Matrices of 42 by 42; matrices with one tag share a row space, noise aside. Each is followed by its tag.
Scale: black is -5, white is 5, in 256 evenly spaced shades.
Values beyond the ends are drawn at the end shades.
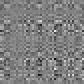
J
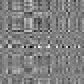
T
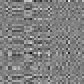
T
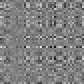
J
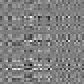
T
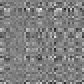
J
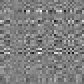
J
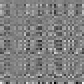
J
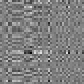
T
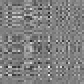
T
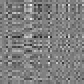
T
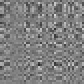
J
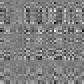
J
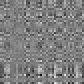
J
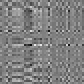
T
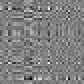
T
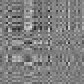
T
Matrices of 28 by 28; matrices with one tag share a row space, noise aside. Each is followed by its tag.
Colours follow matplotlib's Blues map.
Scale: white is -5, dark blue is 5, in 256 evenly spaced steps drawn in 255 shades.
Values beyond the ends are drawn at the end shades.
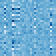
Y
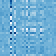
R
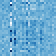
R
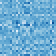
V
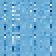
Y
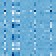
Y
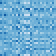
V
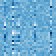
Y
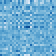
V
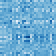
V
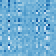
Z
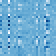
Z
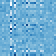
R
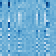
Z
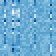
Y
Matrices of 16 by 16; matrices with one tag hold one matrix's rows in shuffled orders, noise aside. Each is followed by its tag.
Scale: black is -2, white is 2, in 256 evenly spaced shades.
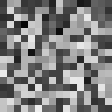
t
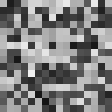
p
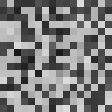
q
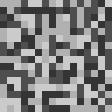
q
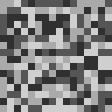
p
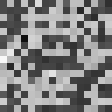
p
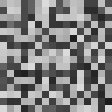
q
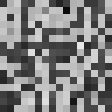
q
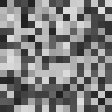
q
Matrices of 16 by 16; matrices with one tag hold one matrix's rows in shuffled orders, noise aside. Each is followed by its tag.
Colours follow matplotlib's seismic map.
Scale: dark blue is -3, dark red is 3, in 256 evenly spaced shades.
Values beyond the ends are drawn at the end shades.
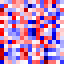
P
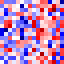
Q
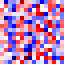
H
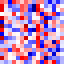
P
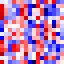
P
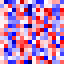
H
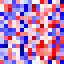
Q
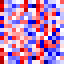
P
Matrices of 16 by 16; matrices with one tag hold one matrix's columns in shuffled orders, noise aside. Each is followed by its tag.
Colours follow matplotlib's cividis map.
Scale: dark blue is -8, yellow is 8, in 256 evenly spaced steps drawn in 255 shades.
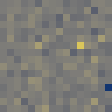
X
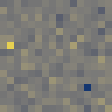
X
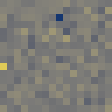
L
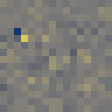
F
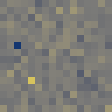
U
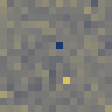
U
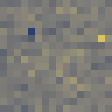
F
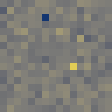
L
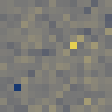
X
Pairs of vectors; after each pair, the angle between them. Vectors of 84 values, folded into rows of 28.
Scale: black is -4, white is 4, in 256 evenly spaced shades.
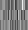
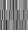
orthogonal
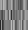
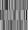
orthogonal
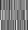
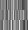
orthogonal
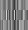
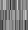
orthogonal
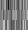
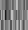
orthogonal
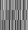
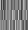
nearly opposite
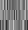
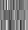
partly opposed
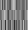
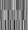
nearly parallel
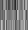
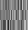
orthogonal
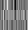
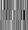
partly opposed
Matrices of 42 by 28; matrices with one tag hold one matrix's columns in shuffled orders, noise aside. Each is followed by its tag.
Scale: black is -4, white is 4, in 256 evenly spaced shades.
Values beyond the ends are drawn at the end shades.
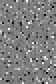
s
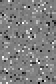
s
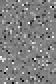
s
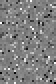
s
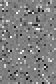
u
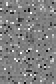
u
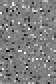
u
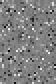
u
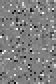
u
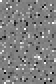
s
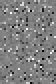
u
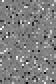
s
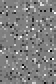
u
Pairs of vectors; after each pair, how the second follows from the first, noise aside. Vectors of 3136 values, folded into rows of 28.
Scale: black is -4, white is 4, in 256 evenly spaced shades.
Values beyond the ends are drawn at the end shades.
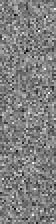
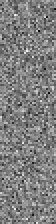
negated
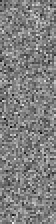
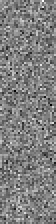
reversed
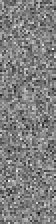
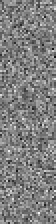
negated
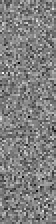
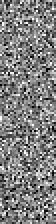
scaled up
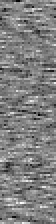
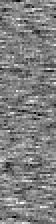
copied
